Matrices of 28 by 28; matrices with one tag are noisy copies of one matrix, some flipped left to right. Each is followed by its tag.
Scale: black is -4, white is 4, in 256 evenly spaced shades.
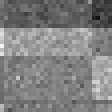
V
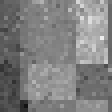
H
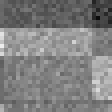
V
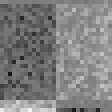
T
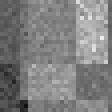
H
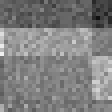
V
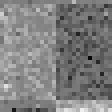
T
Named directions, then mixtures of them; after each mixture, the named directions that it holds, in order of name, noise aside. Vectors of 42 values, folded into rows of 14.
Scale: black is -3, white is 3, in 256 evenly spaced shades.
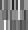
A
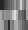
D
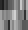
D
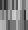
A, D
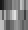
D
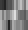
D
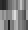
D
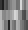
D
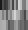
A, D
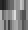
D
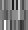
A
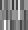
A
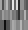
A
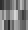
D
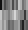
A, D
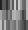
A, D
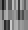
A, D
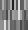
A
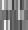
A, D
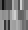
A, D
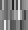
A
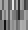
A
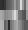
D
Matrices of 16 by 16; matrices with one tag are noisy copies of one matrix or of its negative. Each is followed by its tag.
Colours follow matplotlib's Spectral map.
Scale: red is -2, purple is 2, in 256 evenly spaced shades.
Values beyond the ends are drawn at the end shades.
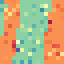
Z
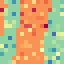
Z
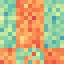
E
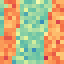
Z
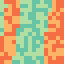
Z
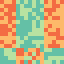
E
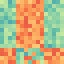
E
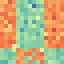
E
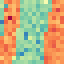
Z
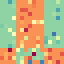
E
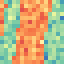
Z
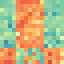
E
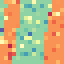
Z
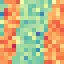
Z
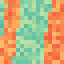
Z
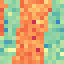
Z
